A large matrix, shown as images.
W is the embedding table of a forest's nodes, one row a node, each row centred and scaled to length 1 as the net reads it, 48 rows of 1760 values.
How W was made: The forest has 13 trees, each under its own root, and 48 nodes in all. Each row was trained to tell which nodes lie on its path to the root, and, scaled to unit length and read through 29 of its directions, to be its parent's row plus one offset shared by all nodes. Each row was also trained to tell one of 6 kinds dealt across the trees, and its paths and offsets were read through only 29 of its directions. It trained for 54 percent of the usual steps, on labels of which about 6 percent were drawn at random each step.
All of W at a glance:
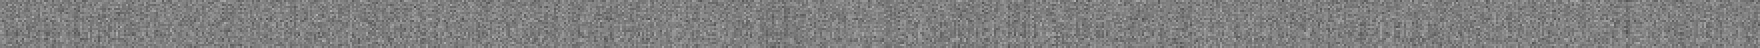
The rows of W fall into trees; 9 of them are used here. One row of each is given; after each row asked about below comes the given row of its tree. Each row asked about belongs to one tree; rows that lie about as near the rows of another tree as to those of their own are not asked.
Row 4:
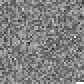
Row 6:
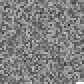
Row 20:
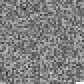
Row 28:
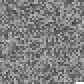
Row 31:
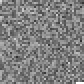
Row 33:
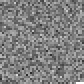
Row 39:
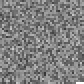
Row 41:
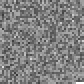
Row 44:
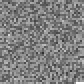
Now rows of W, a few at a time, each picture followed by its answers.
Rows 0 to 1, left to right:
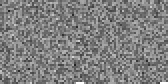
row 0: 41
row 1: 6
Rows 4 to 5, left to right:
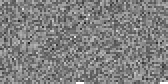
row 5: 20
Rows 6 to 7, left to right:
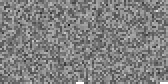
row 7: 44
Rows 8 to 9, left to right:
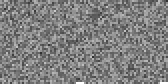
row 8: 4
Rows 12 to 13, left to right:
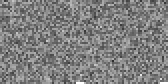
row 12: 44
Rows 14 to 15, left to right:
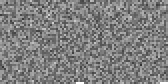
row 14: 31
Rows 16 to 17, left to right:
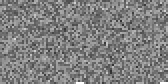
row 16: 28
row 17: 39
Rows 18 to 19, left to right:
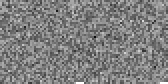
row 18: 31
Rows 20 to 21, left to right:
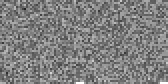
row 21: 44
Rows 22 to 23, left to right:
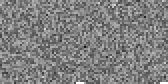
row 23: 39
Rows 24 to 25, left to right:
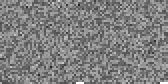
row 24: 39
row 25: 33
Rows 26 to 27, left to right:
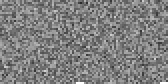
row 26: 31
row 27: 6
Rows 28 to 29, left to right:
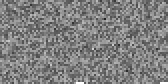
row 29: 41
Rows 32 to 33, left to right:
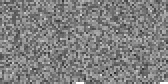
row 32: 33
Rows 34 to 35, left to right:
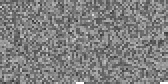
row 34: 33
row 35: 33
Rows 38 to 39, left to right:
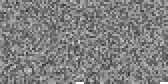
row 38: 41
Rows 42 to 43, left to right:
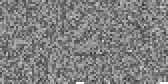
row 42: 41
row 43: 28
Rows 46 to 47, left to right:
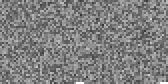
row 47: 28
